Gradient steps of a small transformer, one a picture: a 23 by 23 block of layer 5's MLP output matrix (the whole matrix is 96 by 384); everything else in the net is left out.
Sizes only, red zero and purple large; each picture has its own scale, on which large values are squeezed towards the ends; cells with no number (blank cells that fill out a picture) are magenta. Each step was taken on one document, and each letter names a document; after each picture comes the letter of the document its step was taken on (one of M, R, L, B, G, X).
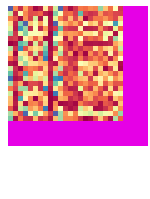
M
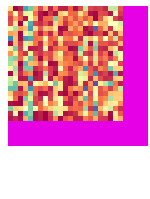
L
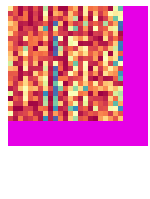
L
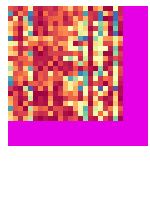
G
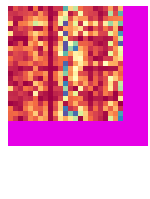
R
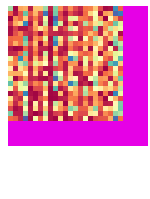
L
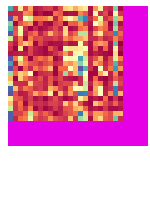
G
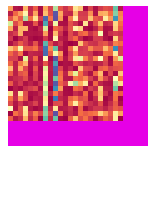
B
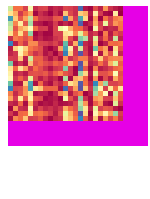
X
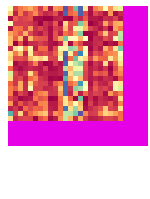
R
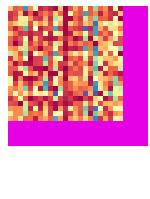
L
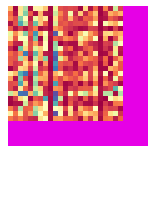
M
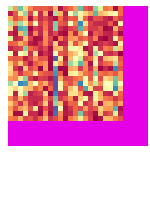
G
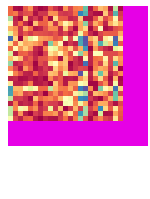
G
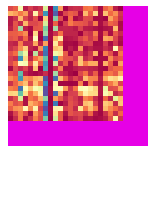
M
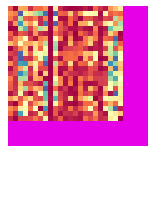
M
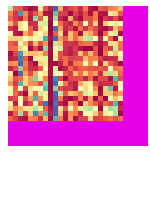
M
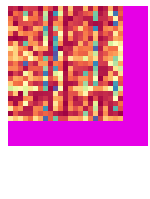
B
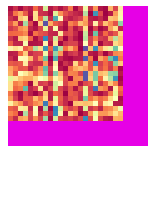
B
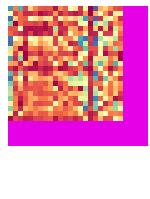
G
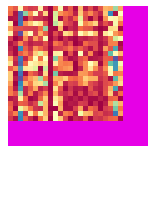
M
